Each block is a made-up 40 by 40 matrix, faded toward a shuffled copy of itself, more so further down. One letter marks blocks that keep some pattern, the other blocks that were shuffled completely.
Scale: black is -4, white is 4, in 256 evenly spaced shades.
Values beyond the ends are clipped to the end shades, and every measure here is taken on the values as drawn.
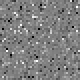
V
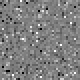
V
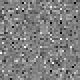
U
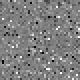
V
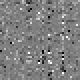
U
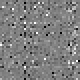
U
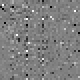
U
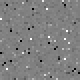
V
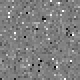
V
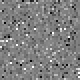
V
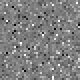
V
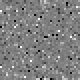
V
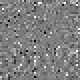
U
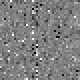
U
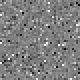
V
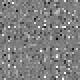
U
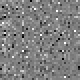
U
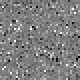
V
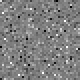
V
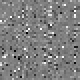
U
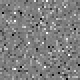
V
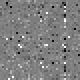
U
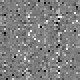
U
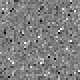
V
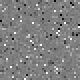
V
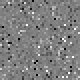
V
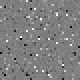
V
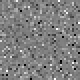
V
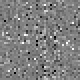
U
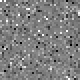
V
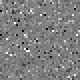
V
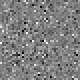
U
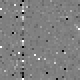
U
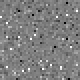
V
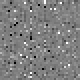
U
